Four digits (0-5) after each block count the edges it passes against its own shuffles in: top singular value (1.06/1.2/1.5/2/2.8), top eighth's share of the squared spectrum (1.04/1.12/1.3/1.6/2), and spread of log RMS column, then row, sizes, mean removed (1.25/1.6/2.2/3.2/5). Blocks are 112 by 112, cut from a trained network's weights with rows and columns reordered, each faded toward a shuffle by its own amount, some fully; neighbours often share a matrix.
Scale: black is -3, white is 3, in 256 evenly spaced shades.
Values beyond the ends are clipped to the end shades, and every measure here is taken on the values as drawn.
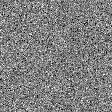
0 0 0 0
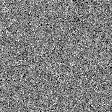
0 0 0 0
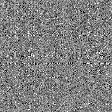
3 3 1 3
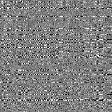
5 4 2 4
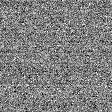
2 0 0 0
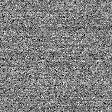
2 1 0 0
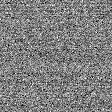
2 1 0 0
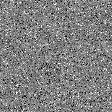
2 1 0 1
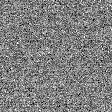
1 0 0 0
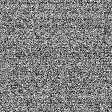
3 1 0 0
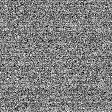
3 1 0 0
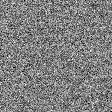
0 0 0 0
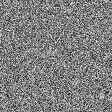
0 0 0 0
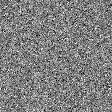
0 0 0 0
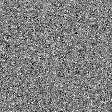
1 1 0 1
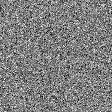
1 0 0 0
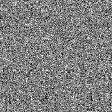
3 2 2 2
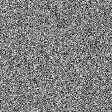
2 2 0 1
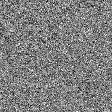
2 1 0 0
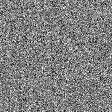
2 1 0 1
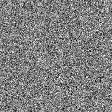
2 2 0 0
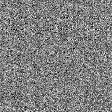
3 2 0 2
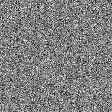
2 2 0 1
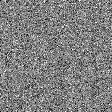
1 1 0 0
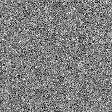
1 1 0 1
